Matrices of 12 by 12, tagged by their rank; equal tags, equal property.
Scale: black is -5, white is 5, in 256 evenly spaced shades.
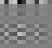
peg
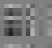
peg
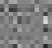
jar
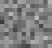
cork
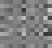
jar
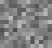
cork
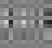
peg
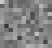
cork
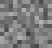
cork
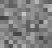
cork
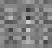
jar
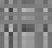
peg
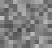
cork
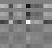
peg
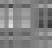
peg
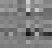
jar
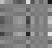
peg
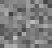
cork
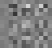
jar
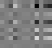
peg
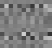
jar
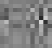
jar
